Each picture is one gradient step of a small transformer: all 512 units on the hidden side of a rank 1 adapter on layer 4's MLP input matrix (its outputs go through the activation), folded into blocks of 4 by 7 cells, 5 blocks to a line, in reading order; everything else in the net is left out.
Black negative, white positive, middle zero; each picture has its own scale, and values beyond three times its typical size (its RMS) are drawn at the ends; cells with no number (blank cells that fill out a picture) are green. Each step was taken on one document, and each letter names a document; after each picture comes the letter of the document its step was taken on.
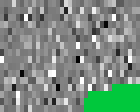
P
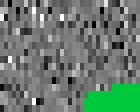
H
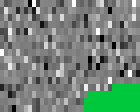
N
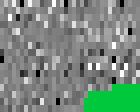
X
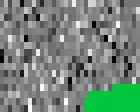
X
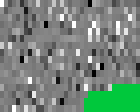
N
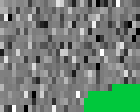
N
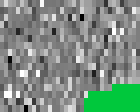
P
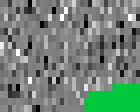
N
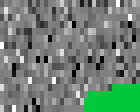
N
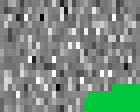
P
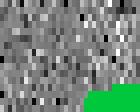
X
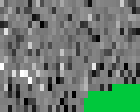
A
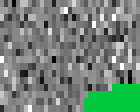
P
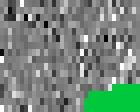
P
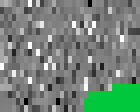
A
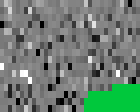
A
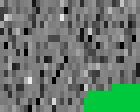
H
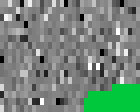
X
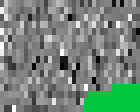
N
